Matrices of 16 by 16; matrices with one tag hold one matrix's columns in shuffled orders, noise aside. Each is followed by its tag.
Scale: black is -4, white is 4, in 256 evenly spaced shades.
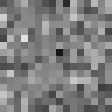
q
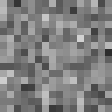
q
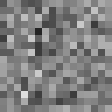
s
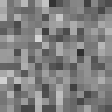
q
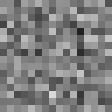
s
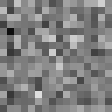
s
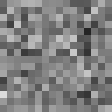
s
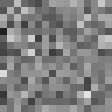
s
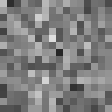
q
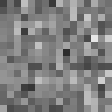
q
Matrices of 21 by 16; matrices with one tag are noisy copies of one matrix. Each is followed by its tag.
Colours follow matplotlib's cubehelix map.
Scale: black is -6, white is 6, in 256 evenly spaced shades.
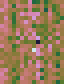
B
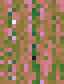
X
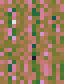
X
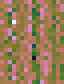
X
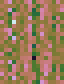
X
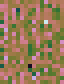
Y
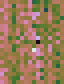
B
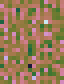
Y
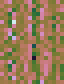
X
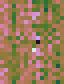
B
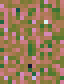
Y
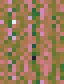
X
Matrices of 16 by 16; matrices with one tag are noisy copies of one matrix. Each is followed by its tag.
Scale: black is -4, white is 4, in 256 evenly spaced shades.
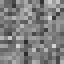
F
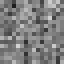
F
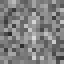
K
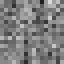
F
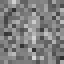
K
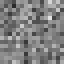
F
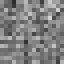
F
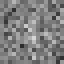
K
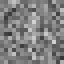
K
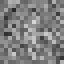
K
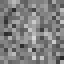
K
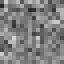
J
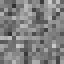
F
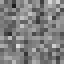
F
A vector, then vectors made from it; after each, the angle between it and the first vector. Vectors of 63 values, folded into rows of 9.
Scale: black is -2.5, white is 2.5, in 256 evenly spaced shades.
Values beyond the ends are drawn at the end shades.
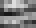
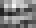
nearly parallel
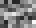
partly opposed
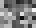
partly opposed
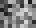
orthogonal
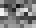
partly opposed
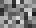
orthogonal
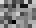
partly opposed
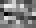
partly aligned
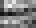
nearly parallel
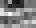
nearly opposite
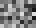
orthogonal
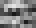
nearly parallel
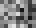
orthogonal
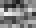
nearly opposite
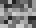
partly opposed
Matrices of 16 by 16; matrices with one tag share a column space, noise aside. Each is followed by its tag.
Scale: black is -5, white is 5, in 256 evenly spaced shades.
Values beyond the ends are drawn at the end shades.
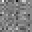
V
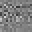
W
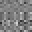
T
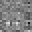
T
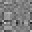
T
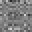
V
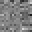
V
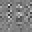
W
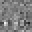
T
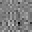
T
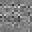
W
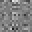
V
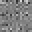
V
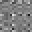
V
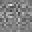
W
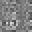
T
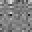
V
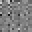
V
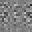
W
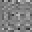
V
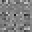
V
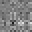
T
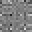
V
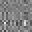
T
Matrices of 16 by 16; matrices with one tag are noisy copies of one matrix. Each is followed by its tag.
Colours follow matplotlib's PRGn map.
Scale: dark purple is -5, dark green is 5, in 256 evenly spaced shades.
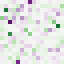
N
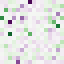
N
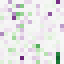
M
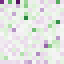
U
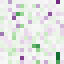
M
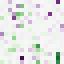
M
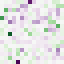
N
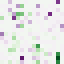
M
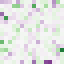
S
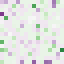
S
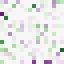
S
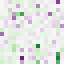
M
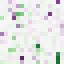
M
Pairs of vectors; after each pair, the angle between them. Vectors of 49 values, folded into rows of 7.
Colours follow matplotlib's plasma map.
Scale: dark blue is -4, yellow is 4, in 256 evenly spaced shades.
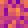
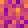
nearly parallel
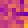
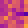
nearly parallel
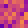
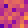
nearly parallel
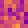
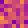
orthogonal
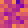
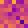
partly aligned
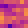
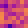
nearly parallel
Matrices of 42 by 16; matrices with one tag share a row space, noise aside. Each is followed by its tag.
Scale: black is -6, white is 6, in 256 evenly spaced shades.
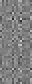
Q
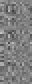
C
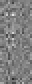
C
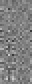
C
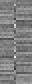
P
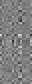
Q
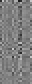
Q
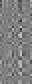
Q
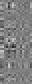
C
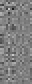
C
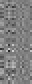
C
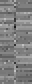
P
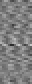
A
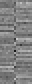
P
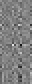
Q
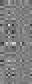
C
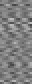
A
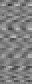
A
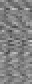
A
